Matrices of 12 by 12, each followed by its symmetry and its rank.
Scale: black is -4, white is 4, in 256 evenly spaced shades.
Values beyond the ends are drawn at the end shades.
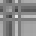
symmetric, rank one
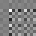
symmetric, rank one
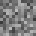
neither, full rank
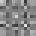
symmetric, rank two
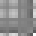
symmetric, rank one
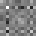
symmetric, rank two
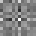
symmetric, rank two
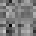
neither, rank two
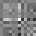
symmetric, rank two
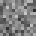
neither, full rank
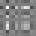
symmetric, rank one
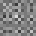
symmetric, rank two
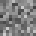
neither, full rank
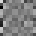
neither, rank two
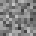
neither, full rank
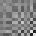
symmetric, rank two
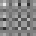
symmetric, rank one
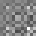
symmetric, rank two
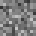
neither, full rank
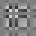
symmetric, rank one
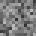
neither, full rank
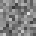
neither, full rank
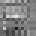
neither, rank two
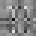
neither, rank two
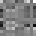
neither, rank two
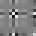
symmetric, rank one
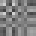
symmetric, rank one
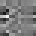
neither, rank two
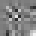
symmetric, rank two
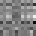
neither, rank two
